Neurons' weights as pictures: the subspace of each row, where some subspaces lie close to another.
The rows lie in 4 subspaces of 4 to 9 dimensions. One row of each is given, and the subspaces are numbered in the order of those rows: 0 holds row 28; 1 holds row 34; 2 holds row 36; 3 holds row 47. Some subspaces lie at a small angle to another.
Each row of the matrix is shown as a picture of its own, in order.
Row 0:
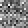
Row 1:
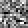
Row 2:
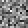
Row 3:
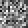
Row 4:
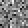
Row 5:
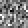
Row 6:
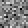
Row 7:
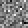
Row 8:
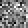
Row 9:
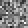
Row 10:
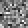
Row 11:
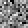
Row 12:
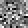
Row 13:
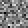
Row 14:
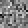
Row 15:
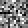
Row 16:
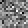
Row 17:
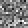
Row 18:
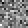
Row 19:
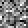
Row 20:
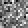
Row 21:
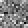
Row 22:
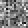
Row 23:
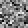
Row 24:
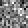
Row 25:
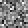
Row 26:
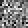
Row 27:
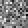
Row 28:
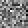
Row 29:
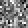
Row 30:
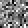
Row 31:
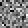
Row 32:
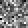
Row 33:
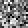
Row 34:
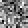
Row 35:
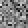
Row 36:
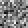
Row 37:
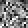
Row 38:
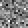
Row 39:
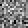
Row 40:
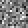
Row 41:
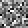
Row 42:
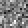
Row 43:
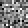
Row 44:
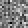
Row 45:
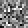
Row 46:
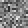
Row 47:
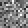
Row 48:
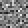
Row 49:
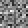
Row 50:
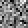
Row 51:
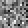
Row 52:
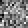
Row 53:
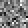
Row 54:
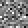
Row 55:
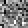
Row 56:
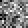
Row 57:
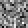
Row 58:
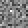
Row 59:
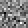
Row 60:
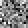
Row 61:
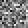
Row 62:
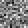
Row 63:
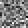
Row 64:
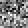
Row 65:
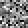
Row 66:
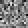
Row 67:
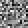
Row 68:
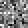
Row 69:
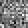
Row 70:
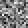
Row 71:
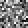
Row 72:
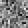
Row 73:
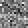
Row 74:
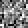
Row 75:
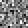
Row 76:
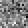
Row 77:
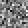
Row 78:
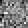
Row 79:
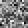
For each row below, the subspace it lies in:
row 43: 0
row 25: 1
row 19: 2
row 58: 0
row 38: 2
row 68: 1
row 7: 2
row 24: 1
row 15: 1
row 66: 3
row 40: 1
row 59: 1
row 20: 3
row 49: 0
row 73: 2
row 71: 1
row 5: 2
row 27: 2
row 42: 1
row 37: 1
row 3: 2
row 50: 2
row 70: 1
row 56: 1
